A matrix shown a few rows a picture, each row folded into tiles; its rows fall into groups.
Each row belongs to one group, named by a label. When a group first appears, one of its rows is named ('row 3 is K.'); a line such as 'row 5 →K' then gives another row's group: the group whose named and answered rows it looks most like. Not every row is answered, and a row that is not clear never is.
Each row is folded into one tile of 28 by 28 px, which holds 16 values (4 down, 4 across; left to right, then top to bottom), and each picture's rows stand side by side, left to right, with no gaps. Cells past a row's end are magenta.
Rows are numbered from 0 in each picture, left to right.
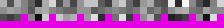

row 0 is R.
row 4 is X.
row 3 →X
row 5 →X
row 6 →R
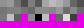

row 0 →X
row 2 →X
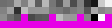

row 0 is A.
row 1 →R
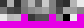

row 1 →R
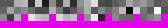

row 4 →A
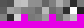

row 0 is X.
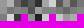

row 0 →X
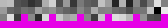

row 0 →X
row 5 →A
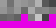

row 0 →R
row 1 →X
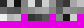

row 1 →R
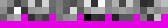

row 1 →R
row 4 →R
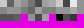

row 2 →R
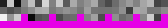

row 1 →R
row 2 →R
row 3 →X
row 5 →X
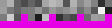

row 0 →X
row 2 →R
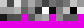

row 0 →R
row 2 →A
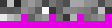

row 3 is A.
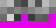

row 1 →R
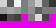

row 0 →R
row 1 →X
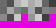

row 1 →X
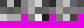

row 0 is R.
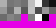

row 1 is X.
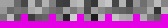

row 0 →X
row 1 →R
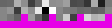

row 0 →A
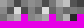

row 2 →X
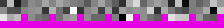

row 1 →A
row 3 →A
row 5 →A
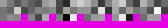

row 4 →X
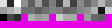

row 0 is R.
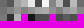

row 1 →R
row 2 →R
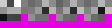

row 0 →R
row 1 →A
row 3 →A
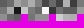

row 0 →A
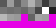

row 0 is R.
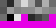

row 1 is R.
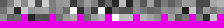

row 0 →A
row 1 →R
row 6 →A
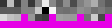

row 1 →A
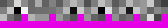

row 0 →A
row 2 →A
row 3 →A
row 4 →A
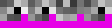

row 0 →A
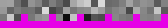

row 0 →X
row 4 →A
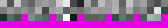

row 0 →R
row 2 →X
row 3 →R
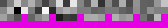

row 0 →A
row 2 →R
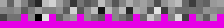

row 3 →A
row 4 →A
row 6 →X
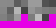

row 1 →X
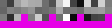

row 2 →X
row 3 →R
